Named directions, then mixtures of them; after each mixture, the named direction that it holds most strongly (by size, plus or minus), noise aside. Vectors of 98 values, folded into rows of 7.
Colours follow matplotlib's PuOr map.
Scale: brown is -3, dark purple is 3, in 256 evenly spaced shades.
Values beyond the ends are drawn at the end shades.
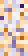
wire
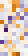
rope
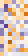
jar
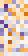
jar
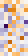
jar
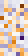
wire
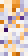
rope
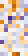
rope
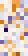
rope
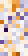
rope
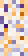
wire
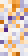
rope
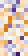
rope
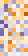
jar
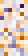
wire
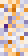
rope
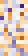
wire
